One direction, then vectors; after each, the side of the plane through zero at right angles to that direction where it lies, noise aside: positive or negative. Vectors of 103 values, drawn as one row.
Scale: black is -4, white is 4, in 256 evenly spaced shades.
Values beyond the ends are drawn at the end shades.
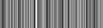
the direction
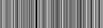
negative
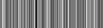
negative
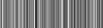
negative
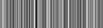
negative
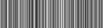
negative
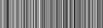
negative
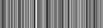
positive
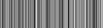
positive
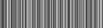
positive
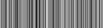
negative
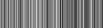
positive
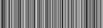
positive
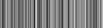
positive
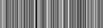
negative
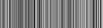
positive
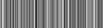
negative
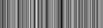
positive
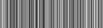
negative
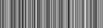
positive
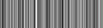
positive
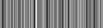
positive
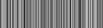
negative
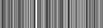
positive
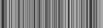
positive
